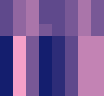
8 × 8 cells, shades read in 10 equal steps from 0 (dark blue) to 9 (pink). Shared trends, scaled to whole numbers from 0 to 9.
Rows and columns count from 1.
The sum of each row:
34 34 35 31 31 31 31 31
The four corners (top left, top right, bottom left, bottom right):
3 4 0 7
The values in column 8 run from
4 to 7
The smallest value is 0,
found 10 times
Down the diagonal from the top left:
3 5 6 0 1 3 7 7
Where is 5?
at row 1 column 2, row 2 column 2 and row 3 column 2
